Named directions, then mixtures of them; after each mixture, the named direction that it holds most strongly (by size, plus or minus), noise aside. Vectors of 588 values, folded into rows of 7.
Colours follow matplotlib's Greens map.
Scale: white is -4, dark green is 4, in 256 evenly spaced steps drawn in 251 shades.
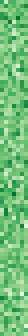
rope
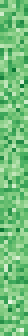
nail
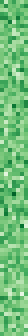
rope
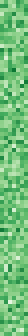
nail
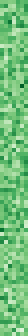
nail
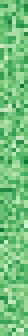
nail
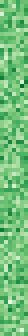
nail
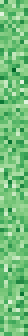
nail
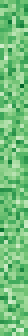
nail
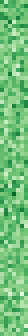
rope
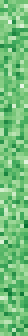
rope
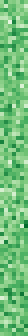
rope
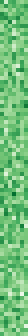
rope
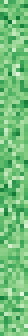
rope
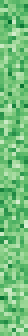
rope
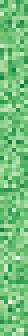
nail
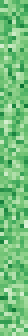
rope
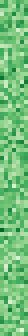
nail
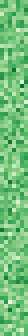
nail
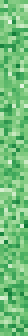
rope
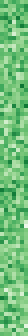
rope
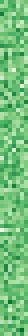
nail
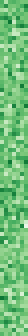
rope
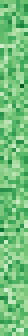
nail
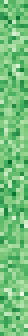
rope
